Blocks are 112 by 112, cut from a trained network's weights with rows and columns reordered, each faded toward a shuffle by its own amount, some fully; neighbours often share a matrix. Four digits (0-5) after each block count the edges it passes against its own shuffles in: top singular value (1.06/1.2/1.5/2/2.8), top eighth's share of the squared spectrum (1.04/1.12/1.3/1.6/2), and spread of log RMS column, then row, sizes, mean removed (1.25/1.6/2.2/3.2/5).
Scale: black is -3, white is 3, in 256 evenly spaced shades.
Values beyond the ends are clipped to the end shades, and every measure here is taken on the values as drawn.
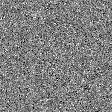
0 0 0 0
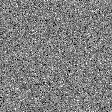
0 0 0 0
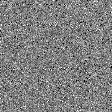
2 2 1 2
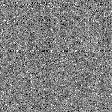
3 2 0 2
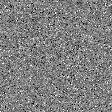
1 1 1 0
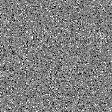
2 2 2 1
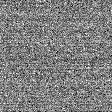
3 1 0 0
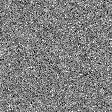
0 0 0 0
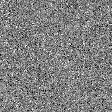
1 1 0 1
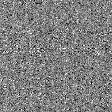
2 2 0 2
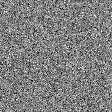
0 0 0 1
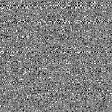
4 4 0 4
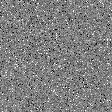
0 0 0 0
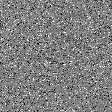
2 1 0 1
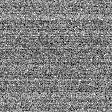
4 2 1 1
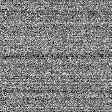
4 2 1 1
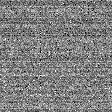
3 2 1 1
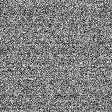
2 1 0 0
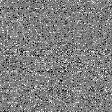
4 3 0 3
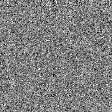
2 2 1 2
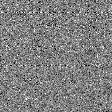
2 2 0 2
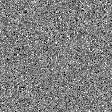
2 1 0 1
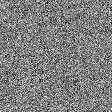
2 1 0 1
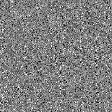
3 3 2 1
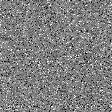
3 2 0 2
